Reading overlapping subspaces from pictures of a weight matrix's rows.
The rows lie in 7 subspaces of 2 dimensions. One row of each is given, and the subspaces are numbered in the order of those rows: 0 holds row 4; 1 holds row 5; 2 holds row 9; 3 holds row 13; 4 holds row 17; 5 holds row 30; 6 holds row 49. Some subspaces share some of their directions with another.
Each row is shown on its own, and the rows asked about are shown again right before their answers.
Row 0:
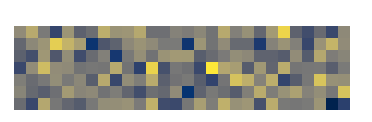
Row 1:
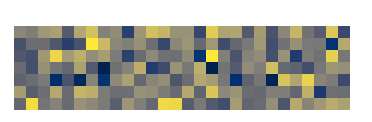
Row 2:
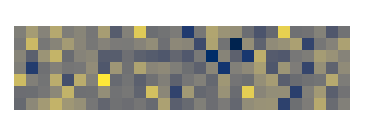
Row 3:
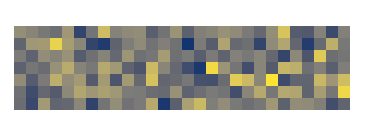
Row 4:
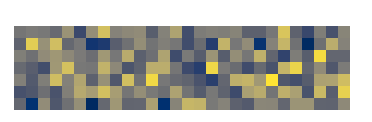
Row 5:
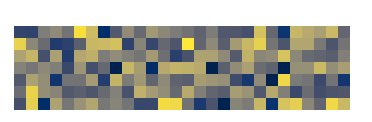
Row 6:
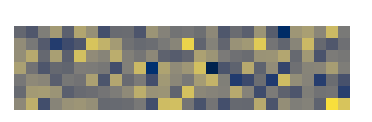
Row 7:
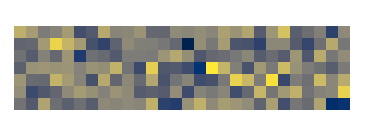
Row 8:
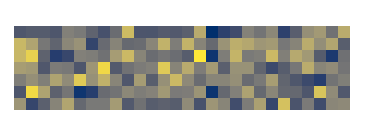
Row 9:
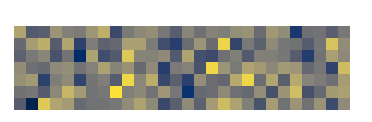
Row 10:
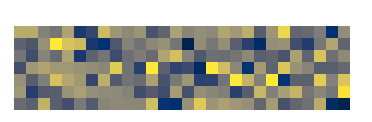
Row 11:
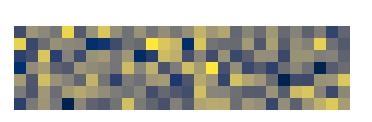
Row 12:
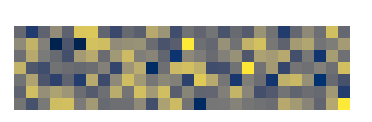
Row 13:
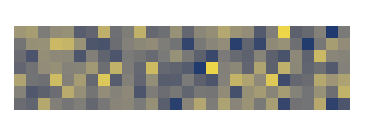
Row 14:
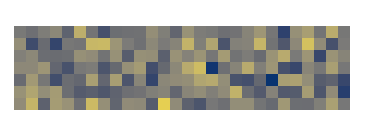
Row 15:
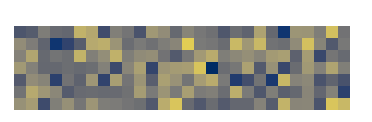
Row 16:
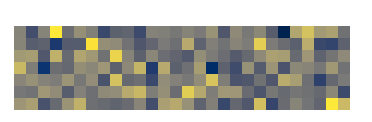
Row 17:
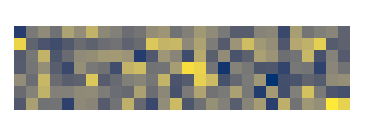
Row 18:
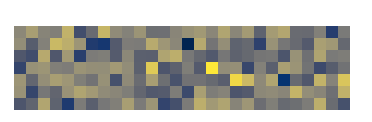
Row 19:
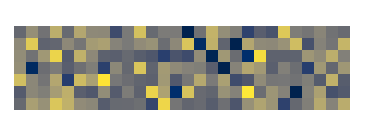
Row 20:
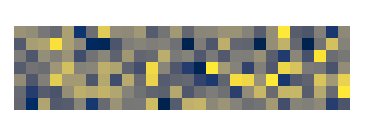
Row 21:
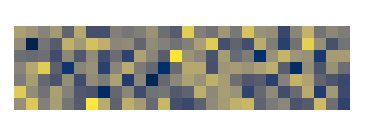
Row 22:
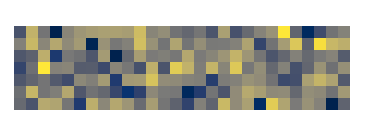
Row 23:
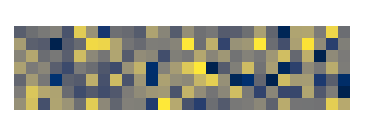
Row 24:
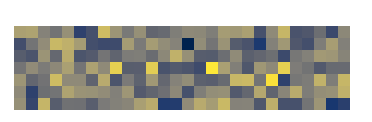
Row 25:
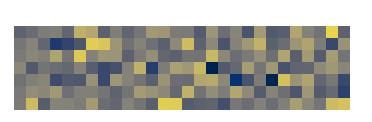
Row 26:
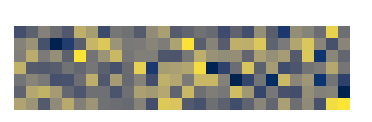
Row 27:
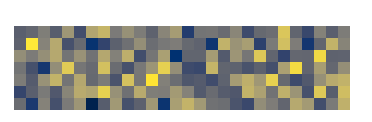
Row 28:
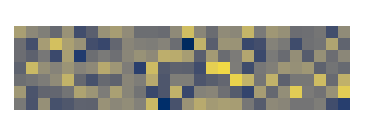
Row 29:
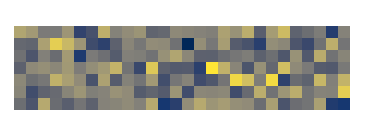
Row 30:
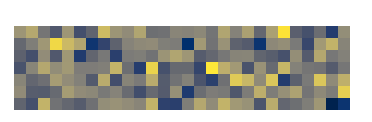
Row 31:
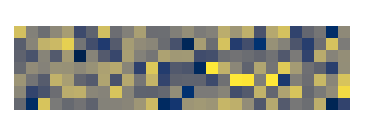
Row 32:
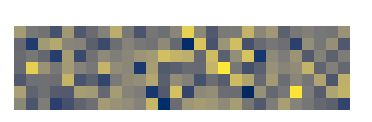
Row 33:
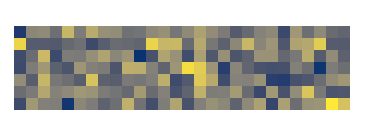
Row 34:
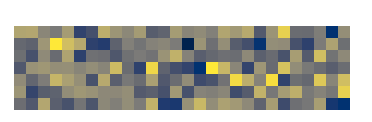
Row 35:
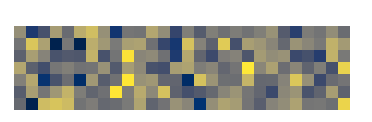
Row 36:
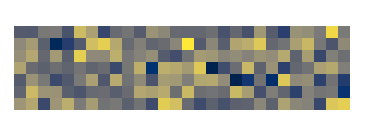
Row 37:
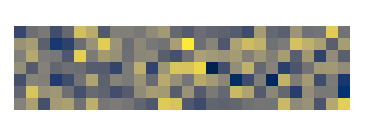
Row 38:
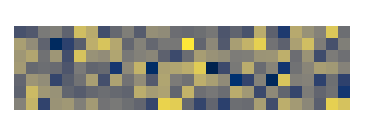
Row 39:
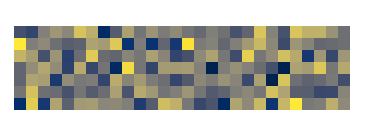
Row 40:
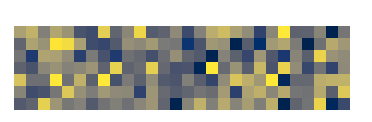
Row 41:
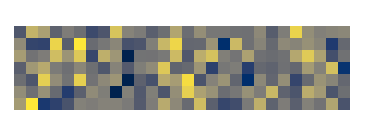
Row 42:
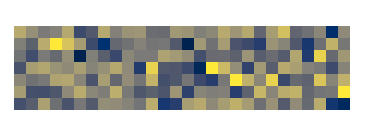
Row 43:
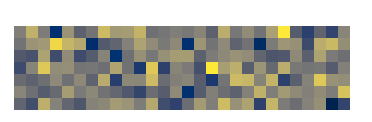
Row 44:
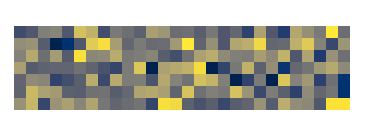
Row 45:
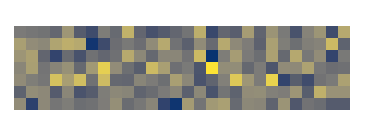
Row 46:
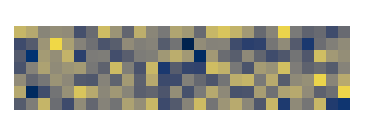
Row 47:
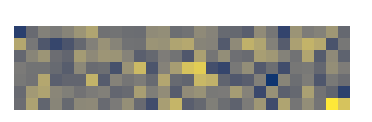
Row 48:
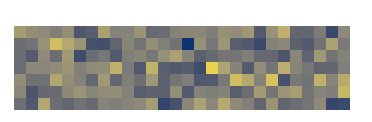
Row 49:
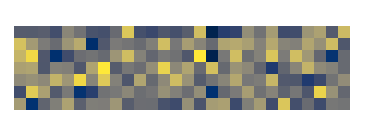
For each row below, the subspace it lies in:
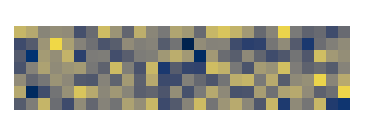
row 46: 6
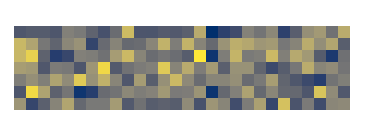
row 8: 6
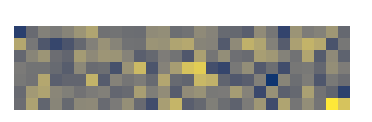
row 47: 4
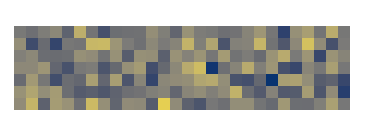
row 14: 0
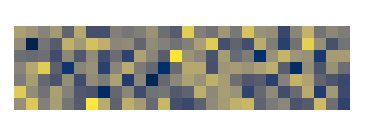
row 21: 0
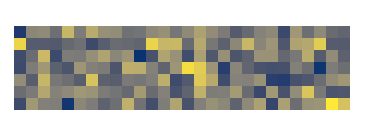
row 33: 4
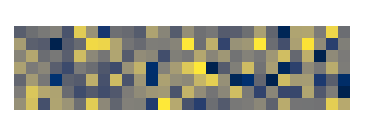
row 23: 0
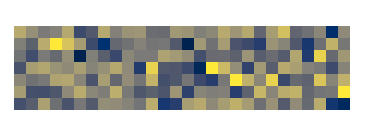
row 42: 1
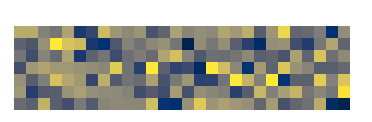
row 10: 2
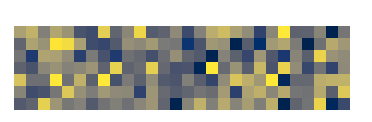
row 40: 3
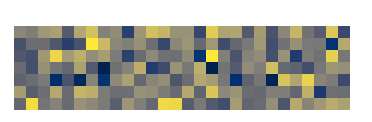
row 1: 6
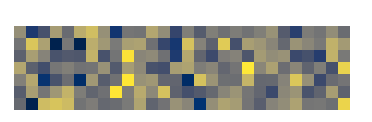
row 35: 2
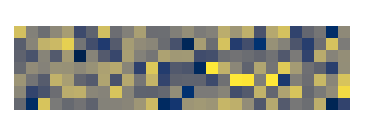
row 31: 2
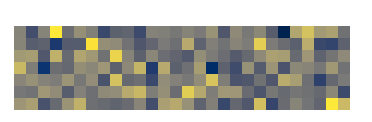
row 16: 5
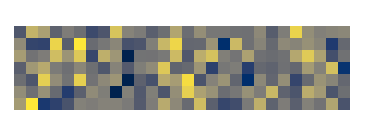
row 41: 2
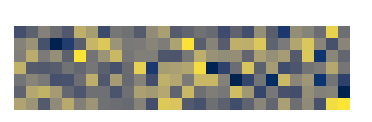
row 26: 1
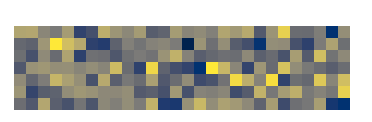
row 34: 2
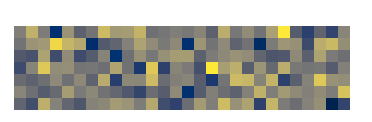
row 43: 5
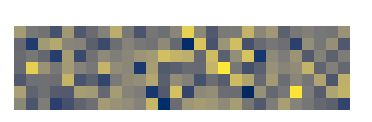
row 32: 3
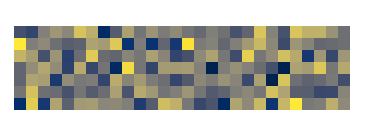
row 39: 1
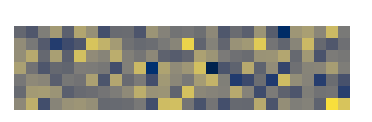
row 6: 5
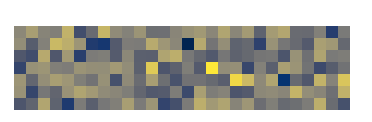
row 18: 4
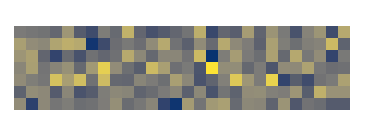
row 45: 6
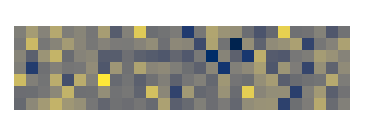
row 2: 3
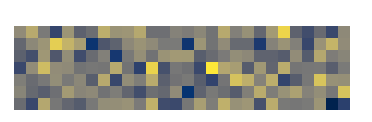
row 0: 5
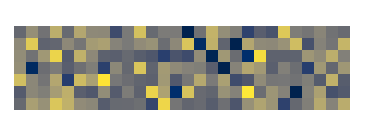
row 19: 3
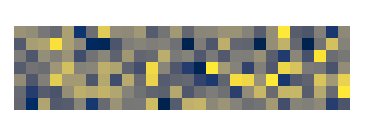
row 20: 0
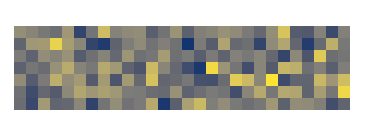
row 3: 0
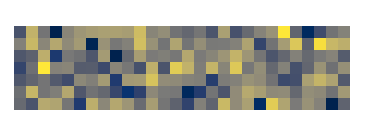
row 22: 5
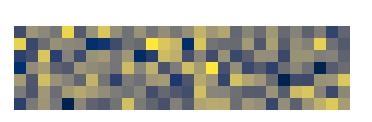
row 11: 4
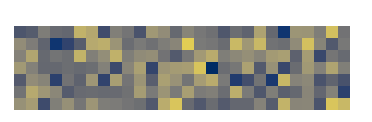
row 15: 3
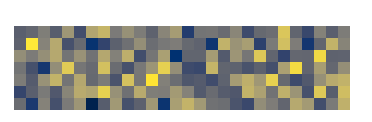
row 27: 0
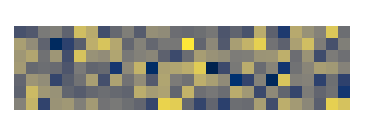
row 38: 1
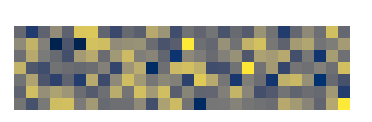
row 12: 2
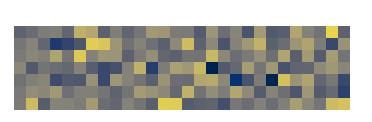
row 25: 6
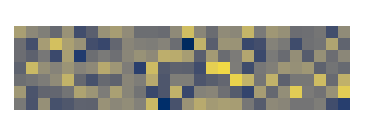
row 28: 3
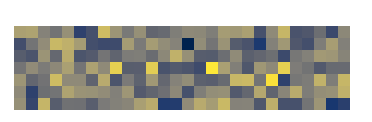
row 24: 1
